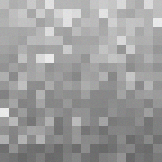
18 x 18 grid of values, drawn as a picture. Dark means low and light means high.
Overall the values sit about 60% of the way up the scale. No regular stripes run through it. The field climbs toward the top. No single row or column stands out from its neighbours.
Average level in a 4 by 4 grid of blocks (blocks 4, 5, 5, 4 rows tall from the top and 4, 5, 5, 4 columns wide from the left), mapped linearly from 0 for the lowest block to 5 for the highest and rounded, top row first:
4555 | 3343 | 2222 | 1100
